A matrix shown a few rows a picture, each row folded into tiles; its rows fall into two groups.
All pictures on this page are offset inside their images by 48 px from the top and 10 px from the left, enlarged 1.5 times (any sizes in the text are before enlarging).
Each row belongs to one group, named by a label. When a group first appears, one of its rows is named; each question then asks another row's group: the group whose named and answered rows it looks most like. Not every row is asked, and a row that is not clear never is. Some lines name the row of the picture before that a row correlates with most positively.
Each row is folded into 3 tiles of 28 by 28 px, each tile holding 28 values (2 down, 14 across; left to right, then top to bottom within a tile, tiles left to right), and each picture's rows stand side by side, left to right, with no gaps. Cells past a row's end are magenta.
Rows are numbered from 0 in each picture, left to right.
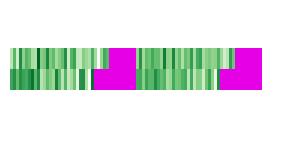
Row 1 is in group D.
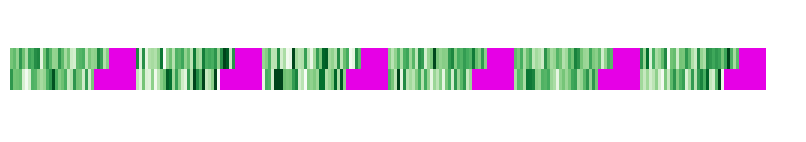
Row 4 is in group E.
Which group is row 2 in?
E
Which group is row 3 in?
E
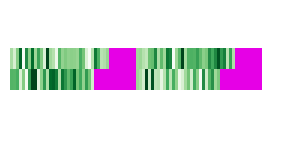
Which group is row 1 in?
E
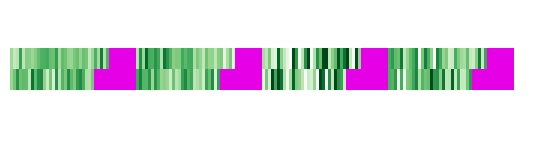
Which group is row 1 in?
D
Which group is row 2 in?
E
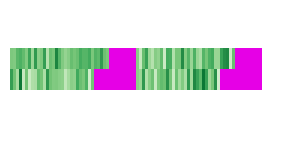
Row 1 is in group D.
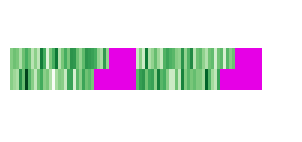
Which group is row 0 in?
E
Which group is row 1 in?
D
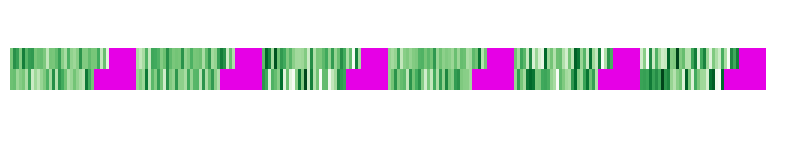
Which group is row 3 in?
D
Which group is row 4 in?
E
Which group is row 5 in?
D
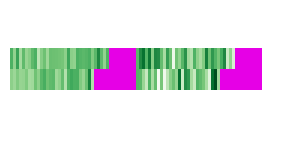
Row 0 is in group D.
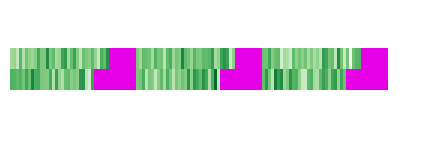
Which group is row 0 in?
D
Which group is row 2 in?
E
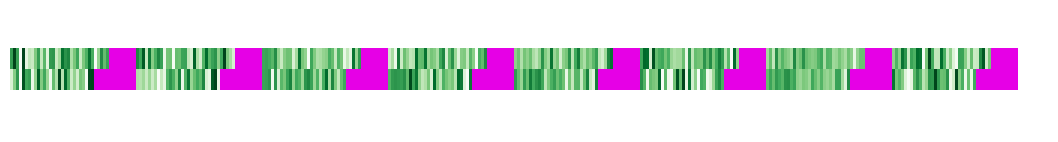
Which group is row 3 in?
D
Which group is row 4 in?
D
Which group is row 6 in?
D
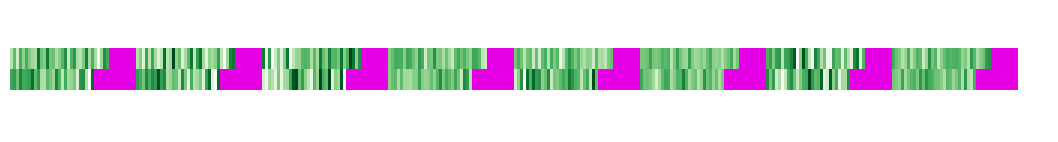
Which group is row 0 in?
D
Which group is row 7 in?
D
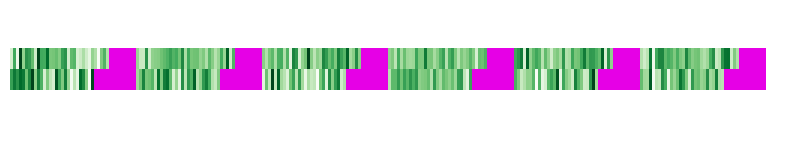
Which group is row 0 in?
D
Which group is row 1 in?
D
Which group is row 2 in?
E
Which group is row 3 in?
D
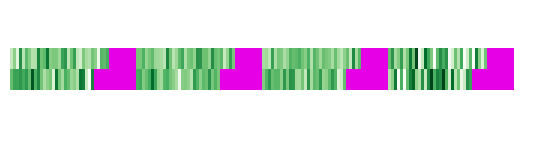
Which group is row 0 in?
D
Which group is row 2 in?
D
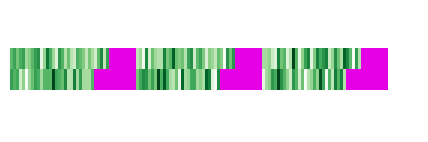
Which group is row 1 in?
D
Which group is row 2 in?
E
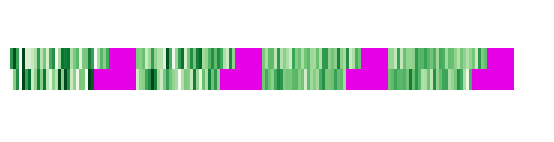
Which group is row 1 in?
E
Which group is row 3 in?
D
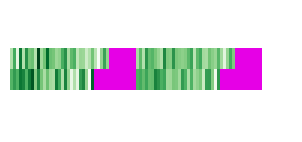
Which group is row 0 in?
D
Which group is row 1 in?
D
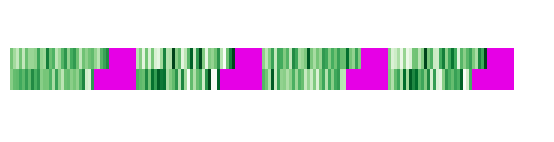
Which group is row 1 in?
D
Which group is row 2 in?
E
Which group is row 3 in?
D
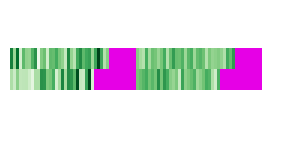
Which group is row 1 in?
D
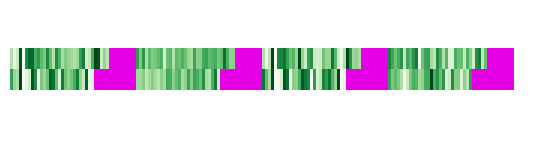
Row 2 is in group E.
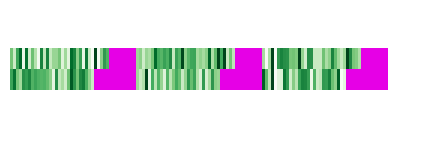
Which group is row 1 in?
E
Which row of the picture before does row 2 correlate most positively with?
2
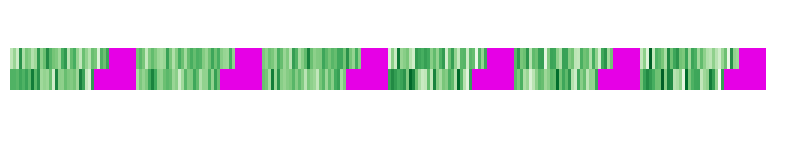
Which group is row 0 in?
D
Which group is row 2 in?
E
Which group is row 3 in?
D
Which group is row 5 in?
D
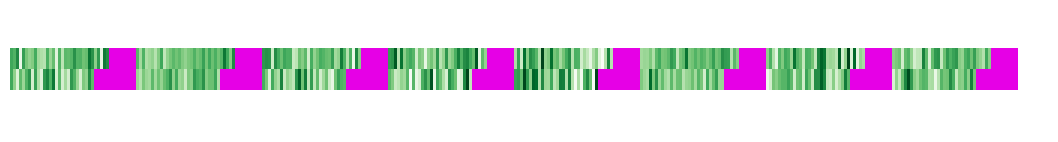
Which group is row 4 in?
D
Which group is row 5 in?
E
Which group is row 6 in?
E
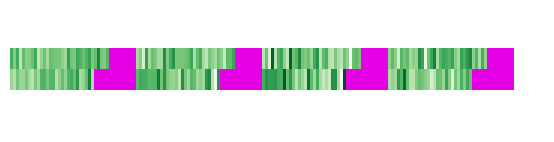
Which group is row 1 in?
D
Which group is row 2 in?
D
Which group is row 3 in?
E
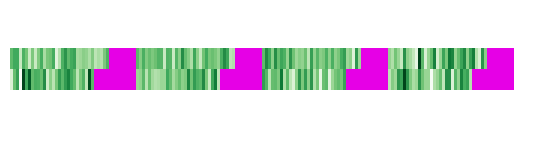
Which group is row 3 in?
E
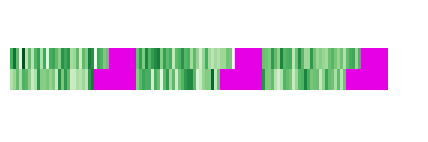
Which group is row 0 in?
E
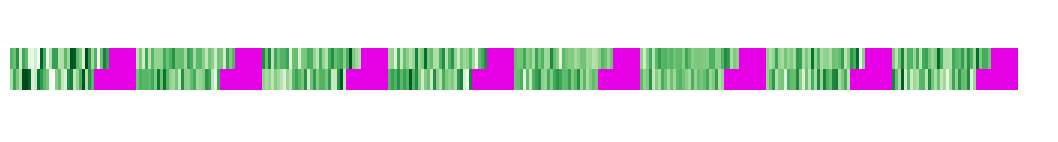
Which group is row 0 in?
E
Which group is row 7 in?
E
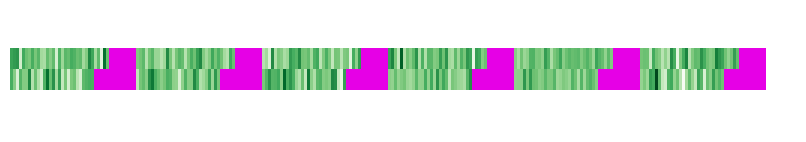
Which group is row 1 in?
E
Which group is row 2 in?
D
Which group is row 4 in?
E
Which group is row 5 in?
E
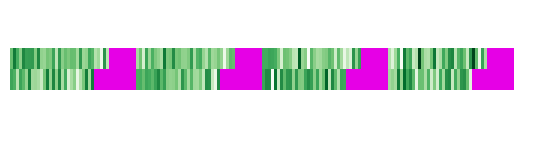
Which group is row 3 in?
E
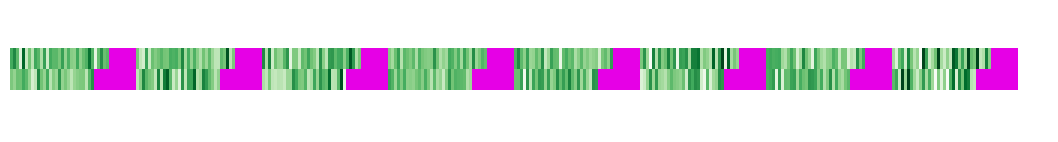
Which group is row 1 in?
D
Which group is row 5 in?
E
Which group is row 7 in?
E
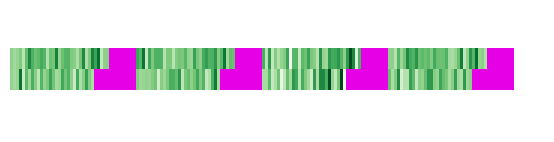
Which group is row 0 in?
E
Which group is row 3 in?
E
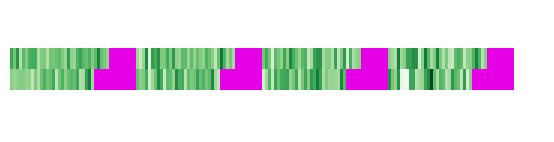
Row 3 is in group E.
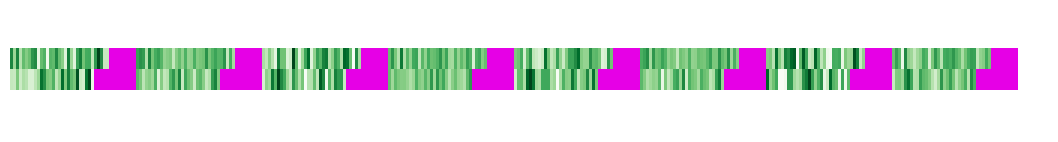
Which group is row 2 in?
E
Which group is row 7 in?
E
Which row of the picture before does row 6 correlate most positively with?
3
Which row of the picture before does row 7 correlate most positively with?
2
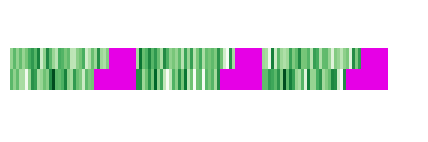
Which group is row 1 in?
D
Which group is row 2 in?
D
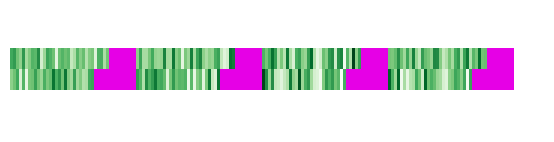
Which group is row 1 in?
D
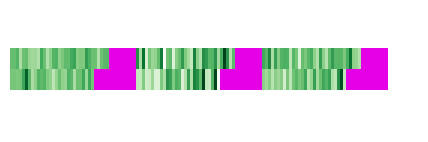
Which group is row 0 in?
E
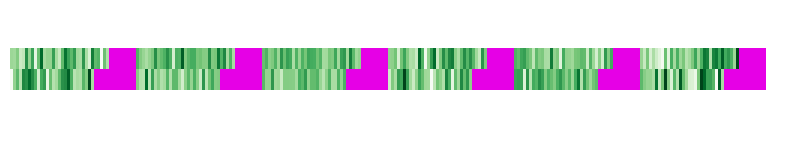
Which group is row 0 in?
E
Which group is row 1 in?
E
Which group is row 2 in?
E
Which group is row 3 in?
E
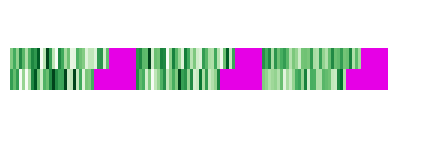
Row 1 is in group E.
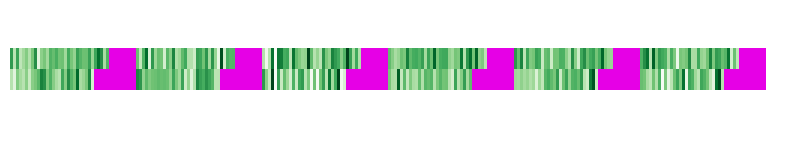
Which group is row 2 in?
E
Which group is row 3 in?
E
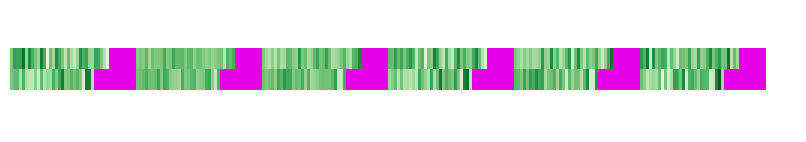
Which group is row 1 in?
D
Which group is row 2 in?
D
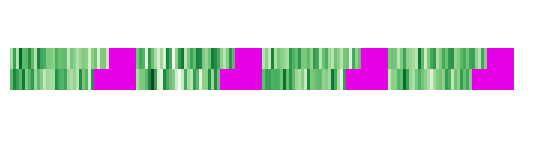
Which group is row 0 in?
D
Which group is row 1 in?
E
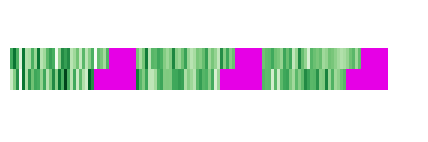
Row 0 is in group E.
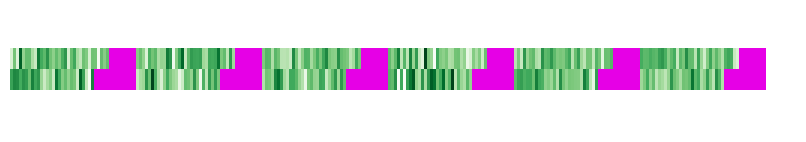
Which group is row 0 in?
D
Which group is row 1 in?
E
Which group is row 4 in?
D
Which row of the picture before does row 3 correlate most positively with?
2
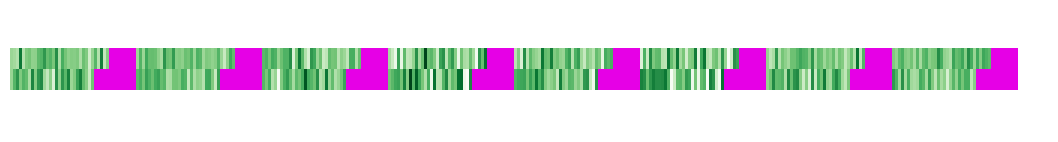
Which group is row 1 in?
D
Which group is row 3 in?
D
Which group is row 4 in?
D
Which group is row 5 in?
D
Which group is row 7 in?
E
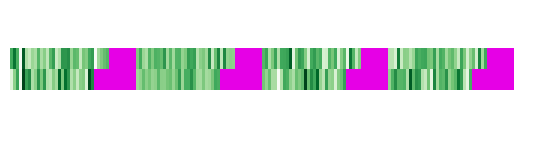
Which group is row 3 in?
D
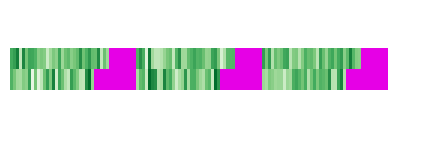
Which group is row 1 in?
E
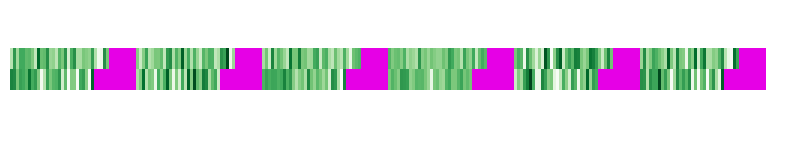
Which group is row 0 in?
D
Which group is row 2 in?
D
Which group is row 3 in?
E
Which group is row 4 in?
E
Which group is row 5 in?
D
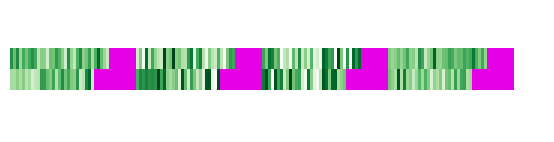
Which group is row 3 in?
E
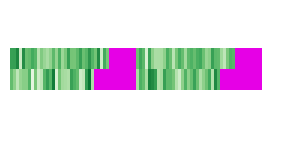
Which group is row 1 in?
E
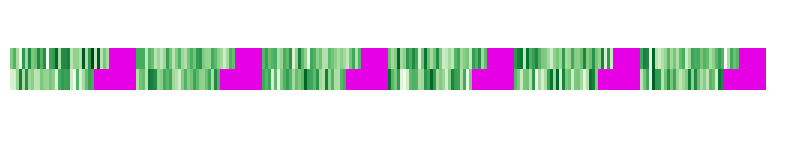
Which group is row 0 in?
E
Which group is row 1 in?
E
